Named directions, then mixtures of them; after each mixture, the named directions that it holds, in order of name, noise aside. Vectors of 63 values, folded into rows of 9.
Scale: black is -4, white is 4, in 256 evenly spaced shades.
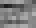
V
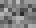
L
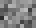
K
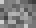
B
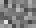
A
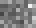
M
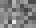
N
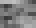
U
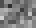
B, K, V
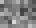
B, L, N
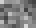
B, U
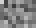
A, B, V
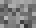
K, L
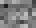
B, K, V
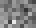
N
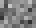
A, K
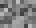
L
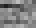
V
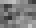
U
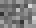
M
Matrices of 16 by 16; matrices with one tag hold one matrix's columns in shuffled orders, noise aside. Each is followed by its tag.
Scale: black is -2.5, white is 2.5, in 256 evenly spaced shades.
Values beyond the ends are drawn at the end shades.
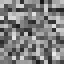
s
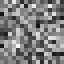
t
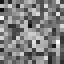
t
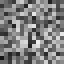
t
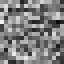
s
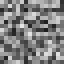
s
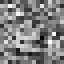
t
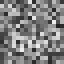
t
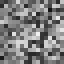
t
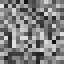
t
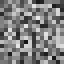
t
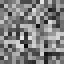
t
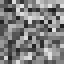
s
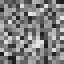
t
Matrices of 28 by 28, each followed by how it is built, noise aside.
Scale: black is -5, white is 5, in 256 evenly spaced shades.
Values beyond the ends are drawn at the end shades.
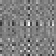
low rank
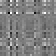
low rank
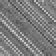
Toeplitz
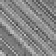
Toeplitz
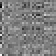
low rank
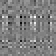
low rank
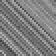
Toeplitz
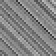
Toeplitz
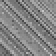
Toeplitz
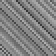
Toeplitz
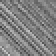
Toeplitz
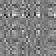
low rank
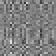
low rank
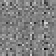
low rank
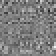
low rank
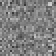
low rank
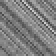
Toeplitz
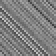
Toeplitz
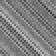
Toeplitz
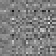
low rank
